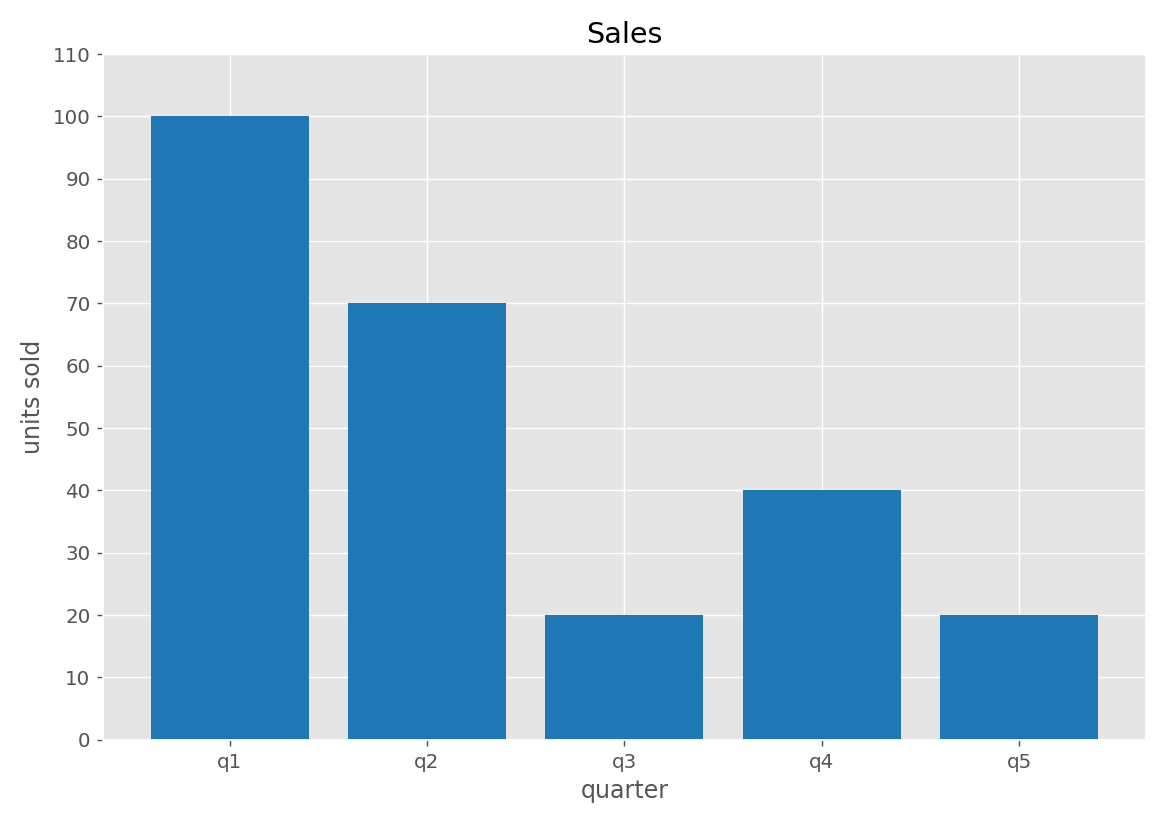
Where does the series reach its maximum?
q1
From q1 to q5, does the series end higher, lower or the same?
lower
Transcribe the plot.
Title: Sales
x-axis: quarter, ticks q1 q2 q3 q4 q5
y-axis: units sold, ticks 0 10 20 30 40 50 60 70 80 90 100 110
Values:
100 70 20 40 20
